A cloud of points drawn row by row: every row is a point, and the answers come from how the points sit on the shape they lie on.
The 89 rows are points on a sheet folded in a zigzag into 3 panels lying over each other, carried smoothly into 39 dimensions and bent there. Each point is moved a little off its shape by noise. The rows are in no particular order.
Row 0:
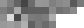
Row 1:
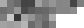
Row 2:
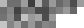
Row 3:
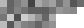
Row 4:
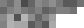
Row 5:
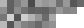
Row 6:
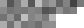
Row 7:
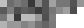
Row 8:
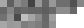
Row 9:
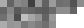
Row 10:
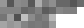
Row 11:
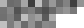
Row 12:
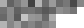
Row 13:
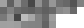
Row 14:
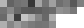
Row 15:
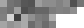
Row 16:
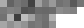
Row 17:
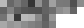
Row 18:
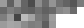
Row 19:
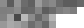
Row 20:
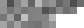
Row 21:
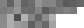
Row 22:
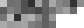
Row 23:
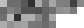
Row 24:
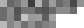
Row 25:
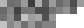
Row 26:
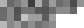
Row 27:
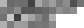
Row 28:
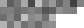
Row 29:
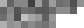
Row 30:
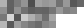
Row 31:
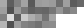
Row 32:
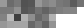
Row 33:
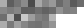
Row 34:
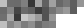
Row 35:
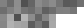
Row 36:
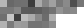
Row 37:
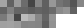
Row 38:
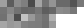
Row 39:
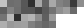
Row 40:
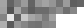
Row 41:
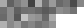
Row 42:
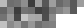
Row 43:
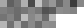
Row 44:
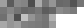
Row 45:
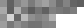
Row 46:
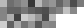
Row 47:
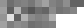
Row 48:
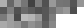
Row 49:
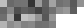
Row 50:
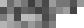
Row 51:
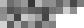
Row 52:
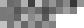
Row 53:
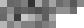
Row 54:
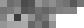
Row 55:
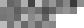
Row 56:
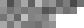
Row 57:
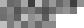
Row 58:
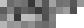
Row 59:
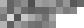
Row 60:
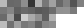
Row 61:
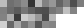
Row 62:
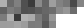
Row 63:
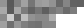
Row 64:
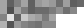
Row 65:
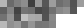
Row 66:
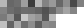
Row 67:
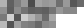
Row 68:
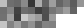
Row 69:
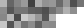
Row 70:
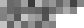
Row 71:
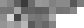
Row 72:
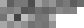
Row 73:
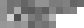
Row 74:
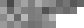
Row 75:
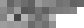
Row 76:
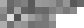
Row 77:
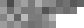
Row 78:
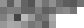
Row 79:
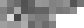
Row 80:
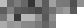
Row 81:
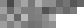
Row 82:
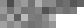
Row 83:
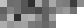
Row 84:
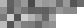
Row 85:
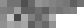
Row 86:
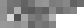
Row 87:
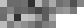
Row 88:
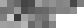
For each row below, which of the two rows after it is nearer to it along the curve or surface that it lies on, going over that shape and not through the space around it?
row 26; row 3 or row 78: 78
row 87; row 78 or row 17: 17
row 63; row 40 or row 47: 47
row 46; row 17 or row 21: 17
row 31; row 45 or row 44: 45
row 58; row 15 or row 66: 66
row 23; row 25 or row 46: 46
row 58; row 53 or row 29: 53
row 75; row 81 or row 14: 14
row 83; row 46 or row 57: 46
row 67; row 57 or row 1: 1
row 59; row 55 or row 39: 39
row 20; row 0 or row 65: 65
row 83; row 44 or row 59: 59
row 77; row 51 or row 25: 25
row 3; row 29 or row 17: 17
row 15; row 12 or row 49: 49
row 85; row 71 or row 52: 71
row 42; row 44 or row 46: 44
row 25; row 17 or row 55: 55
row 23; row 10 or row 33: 33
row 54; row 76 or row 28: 76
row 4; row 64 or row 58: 58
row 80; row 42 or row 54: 42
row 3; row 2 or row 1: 1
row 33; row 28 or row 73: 73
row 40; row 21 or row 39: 39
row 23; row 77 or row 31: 31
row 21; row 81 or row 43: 81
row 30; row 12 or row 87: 87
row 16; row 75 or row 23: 75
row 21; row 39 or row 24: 24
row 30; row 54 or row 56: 54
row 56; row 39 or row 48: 48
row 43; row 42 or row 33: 42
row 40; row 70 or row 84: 84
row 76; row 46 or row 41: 46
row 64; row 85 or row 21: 85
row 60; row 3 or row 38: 38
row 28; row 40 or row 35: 35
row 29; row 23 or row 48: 48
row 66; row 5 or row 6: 6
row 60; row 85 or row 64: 85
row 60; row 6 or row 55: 55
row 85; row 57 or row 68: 68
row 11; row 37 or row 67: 37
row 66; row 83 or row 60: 60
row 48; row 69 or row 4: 4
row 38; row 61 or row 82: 82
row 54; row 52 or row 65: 65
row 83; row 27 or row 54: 27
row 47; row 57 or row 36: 36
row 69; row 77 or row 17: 17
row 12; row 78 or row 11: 11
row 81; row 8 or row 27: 8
